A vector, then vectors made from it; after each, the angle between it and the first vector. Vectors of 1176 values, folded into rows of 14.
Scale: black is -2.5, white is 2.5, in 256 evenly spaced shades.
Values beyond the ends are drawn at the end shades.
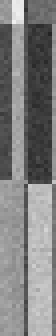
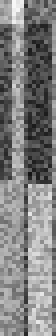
nearly parallel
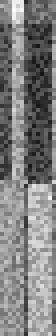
nearly parallel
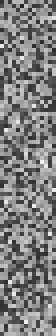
orthogonal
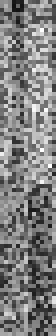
partly opposed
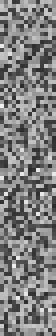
orthogonal
